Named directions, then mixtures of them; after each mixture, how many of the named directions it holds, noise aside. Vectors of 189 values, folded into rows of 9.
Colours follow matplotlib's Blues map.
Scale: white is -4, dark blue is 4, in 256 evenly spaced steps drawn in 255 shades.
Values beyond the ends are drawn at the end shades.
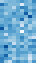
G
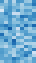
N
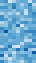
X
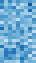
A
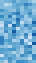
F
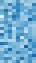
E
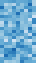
three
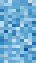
two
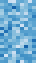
three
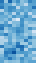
three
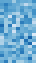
one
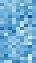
three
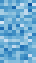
two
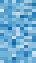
one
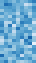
one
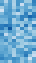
two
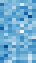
one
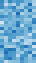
two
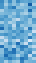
one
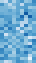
three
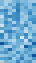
two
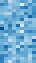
two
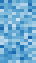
two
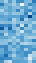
three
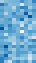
one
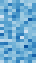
one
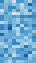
three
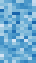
two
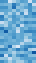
one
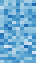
three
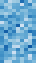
three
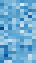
two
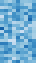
two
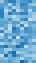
three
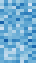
one
